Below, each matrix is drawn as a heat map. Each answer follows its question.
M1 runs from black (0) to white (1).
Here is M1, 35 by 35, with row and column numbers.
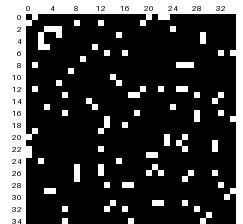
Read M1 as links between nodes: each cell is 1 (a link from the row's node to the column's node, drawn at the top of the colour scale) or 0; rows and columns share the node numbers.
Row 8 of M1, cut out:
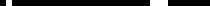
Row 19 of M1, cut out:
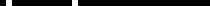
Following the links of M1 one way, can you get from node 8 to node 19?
yes
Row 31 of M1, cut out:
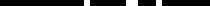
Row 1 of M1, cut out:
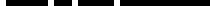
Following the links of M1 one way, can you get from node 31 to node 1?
yes
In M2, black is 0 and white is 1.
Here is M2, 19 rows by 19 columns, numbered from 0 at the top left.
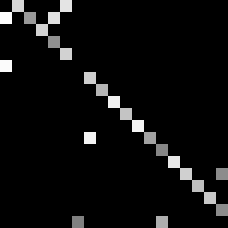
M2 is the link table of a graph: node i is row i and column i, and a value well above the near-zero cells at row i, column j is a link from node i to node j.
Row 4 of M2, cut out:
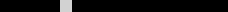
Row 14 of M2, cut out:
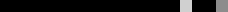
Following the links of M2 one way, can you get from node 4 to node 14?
no
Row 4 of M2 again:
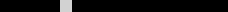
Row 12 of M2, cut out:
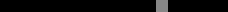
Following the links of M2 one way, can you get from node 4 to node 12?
no
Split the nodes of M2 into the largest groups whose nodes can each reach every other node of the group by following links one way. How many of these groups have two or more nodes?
2
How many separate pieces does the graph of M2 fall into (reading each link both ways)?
2
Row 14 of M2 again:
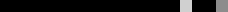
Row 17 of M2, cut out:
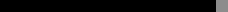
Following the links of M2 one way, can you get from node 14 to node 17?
yes
